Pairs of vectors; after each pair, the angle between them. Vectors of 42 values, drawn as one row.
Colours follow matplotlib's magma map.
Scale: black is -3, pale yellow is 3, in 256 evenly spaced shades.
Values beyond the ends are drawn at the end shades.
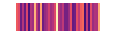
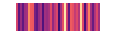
orthogonal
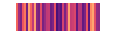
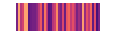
orthogonal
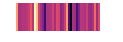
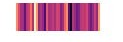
nearly parallel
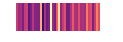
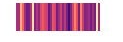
orthogonal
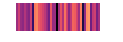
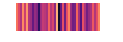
partly opposed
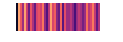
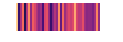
nearly opposite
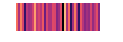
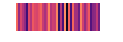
partly aligned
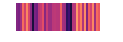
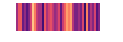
nearly opposite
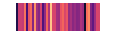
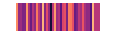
partly opposed
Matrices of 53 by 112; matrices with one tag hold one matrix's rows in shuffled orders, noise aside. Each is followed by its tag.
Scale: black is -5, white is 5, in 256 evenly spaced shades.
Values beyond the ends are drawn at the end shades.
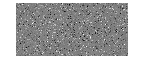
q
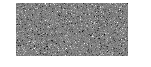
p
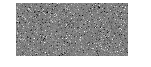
p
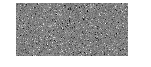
q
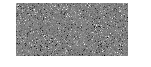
p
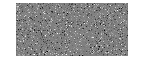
p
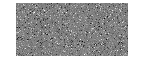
p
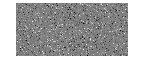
q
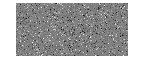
q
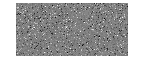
p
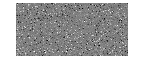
p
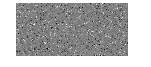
p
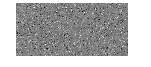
p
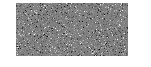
p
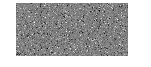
p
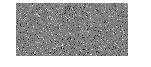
q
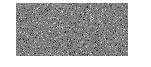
q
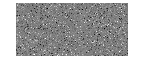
p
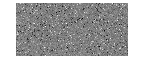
p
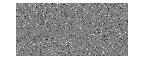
p
